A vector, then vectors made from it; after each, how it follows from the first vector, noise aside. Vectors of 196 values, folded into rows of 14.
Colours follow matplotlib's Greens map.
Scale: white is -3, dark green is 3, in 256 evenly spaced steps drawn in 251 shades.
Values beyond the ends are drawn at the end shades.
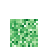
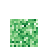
sign-scrambled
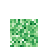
reversed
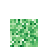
reversed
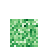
sign-scrambled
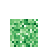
sign-scrambled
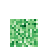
sign-scrambled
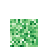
reversed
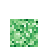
sign-scrambled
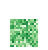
sign-scrambled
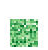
sign-scrambled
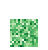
reversed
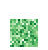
reversed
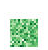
reversed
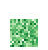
reversed
